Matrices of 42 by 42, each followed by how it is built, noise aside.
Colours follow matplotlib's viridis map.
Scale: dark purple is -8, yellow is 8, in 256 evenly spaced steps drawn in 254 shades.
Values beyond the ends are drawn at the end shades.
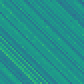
Toeplitz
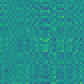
low rank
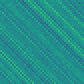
Toeplitz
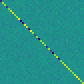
diagonal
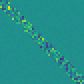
banded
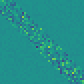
banded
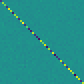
diagonal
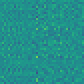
low rank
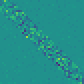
banded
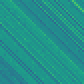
Toeplitz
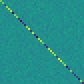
diagonal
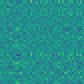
low rank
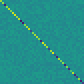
diagonal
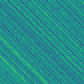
Toeplitz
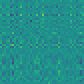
low rank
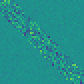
banded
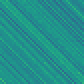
Toeplitz
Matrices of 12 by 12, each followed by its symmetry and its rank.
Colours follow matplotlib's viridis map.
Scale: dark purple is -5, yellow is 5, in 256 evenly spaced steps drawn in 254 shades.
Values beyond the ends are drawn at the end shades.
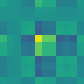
symmetric, rank one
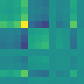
symmetric, rank one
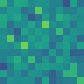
symmetric, full rank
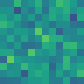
neither, full rank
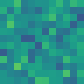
neither, full rank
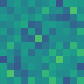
symmetric, full rank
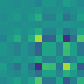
symmetric, rank one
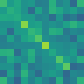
symmetric, full rank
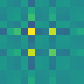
symmetric, rank one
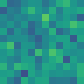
neither, full rank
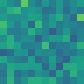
neither, full rank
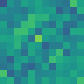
symmetric, full rank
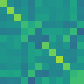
symmetric, full rank
